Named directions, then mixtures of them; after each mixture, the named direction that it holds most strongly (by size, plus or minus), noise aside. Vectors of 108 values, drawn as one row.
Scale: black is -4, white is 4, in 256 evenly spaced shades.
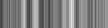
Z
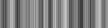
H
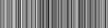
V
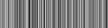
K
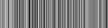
K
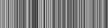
K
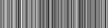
V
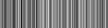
V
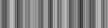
H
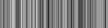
V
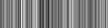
V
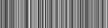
K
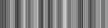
H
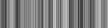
H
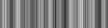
H
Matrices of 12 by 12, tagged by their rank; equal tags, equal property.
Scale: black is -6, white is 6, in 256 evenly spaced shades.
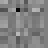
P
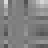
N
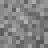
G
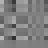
N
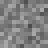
G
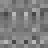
P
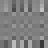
N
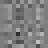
P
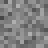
G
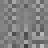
P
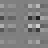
N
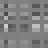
N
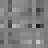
P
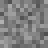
G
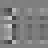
N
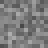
G
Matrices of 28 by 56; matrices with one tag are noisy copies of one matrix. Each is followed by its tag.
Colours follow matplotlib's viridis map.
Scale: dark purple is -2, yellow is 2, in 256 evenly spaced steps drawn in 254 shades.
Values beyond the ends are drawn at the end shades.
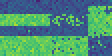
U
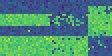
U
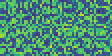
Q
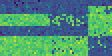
U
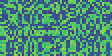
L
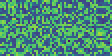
Q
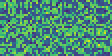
Q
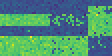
U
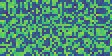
Q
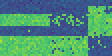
U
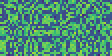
L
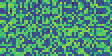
Q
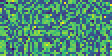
L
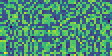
L
